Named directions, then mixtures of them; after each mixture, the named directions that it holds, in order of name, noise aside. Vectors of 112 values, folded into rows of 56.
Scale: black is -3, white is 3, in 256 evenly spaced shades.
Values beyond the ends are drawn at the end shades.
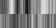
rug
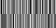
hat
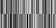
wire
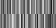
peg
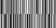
hat, wire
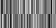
peg, wire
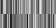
wire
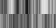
rug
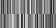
peg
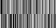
hat, rug, wire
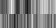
rug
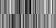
peg, rug, wire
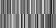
peg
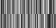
hat, peg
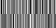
hat
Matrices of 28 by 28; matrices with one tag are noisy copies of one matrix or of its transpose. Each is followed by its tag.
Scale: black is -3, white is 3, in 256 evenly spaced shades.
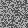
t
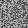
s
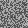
t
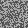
s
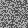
t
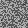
t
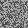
s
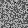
s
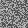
t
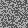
t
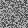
t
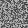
s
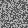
s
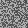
t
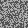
s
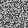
s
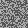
t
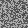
s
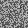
s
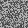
s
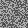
t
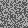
t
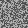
s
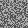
t
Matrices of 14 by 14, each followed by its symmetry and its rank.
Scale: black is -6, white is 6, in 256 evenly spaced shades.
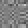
neither, rank two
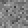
neither, full rank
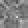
symmetric, rank three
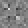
symmetric, rank three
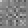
symmetric, rank three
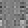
neither, rank two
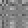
neither, rank two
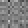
neither, rank two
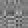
neither, rank two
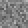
neither, full rank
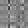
neither, rank two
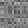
neither, rank two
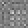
symmetric, rank three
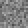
neither, full rank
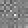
symmetric, rank three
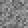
neither, full rank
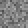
neither, full rank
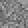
neither, full rank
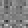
neither, rank two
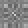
symmetric, rank three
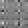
neither, rank two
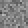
neither, full rank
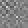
symmetric, rank three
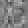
neither, rank two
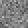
neither, full rank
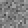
neither, full rank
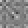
symmetric, rank three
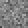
neither, full rank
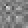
symmetric, rank three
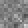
symmetric, rank three
